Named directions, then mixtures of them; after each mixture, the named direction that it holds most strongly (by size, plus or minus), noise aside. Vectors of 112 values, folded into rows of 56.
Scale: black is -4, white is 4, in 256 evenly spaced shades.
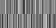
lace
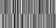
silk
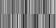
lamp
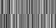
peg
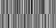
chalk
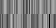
lace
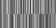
chalk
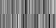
lamp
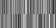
lamp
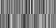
chalk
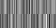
lace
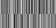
silk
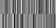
silk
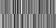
silk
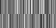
chalk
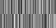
silk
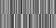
silk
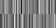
silk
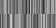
lamp
